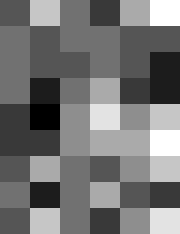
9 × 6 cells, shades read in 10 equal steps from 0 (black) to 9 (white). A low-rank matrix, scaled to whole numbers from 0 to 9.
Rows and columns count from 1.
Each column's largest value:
4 7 5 8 6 9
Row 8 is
4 1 4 6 3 2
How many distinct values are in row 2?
2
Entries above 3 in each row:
4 3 2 3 4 4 4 3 4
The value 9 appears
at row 1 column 6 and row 6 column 6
